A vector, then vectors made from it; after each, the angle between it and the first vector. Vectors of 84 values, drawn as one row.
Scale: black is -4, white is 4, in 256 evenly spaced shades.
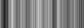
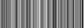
partly aligned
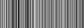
orthogonal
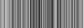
partly opposed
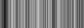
nearly parallel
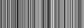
orthogonal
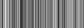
partly opposed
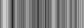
nearly opposite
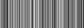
partly aligned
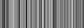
partly aligned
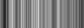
nearly parallel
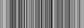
partly opposed
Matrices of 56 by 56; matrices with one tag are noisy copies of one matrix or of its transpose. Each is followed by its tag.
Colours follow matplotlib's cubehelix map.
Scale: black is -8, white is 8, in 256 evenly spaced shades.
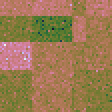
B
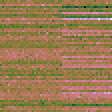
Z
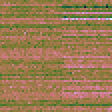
Z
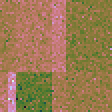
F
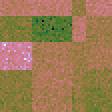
B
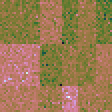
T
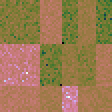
T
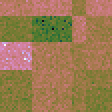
B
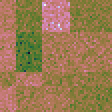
B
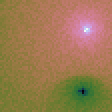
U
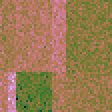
F
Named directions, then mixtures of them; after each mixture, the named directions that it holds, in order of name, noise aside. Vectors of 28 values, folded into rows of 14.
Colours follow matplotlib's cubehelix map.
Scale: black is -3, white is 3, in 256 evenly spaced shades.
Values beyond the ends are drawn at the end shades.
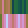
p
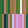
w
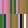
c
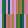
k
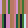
c, k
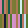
c, k, w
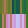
p, w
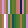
k, w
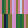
k, p, w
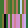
c, w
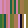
c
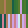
c, p, w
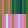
p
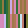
c
